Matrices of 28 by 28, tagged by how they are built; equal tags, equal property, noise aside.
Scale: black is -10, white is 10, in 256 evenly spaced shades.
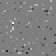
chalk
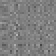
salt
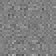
salt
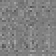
salt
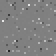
chalk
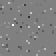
chalk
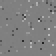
chalk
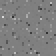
chalk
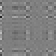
salt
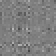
salt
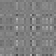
salt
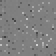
chalk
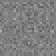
salt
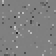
chalk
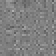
salt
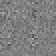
salt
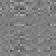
salt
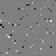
chalk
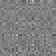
salt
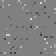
chalk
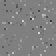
chalk
